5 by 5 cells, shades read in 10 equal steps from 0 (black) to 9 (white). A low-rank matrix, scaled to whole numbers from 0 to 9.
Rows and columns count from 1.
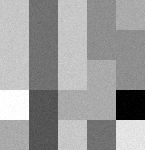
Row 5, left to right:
6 3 7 4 8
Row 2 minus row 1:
0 0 0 0 -1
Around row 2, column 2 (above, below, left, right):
4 4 7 7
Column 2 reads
4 4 4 3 3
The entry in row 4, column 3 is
6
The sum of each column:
36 18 34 26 24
